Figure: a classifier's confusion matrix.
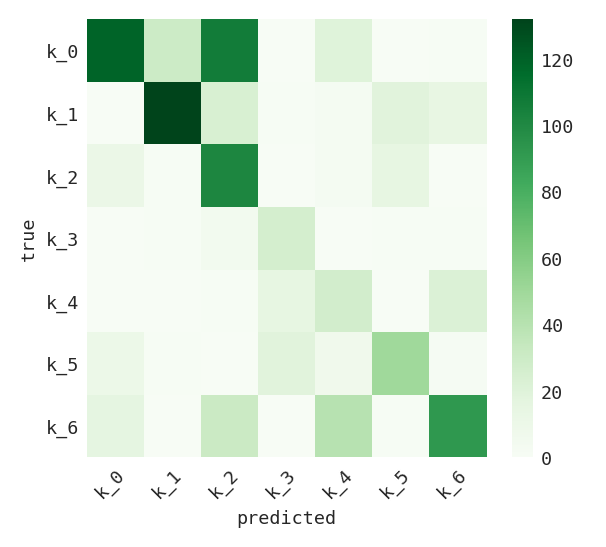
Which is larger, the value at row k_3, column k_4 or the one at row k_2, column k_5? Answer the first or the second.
the second
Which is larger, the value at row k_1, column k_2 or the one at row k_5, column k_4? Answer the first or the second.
the first
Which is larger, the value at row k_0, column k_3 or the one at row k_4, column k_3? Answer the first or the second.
the second
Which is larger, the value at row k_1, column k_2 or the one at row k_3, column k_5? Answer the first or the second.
the first
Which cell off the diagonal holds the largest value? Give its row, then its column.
k_0, k_2
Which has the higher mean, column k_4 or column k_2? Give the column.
k_2
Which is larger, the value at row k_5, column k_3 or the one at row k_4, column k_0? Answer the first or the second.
the first
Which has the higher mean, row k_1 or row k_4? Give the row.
k_1
